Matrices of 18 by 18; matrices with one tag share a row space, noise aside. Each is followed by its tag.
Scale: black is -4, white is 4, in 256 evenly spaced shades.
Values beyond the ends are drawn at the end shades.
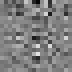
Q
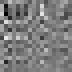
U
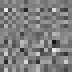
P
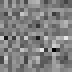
P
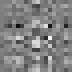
Q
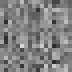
P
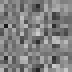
P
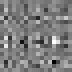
P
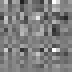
P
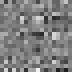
P
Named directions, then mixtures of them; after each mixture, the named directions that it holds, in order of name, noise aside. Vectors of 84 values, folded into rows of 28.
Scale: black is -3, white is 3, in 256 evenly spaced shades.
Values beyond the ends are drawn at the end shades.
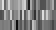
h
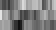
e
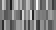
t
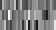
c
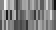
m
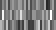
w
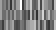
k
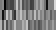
m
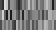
h, m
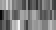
e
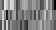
m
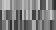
h, m, t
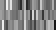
k, t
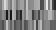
m, t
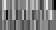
m, t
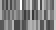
k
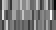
m, t, w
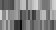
e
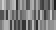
c, h, m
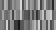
k, m, w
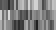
c, e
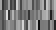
c, m, w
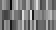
t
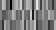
k, t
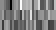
e, k, t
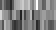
e, t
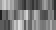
e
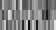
c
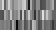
h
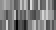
h, k, m
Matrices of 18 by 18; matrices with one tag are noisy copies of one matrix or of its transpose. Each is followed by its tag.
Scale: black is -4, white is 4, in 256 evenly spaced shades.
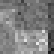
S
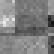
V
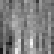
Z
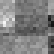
V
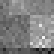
S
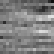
Z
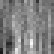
Z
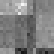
V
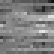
Z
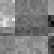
V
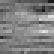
Z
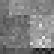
S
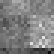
S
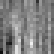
Z
